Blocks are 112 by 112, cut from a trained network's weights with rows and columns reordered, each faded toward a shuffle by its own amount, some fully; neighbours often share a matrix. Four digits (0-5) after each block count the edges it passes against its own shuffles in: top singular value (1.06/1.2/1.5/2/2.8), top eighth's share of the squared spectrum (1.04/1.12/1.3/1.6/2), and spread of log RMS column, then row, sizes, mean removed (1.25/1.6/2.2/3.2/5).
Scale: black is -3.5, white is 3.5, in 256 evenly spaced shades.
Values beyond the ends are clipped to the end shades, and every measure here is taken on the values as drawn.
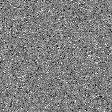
2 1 0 0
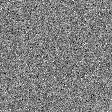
2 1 0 0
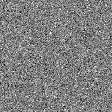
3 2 1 0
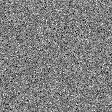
0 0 0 0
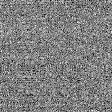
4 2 0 1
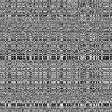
5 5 3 4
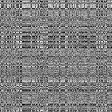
5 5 3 4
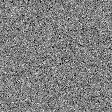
0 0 0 0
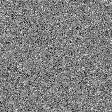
2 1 0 0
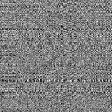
5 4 2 3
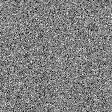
2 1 0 0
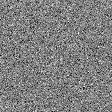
2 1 0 0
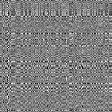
5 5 3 4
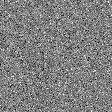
0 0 0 0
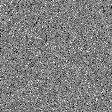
2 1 0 0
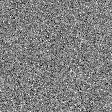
1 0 0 0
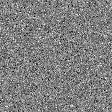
0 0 0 0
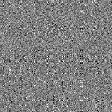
4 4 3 2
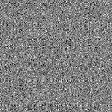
4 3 1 2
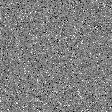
1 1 0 0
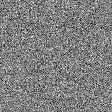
2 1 0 0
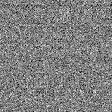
3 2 0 1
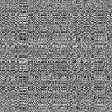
5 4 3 4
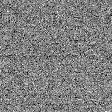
3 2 0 1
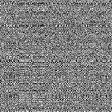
5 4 1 3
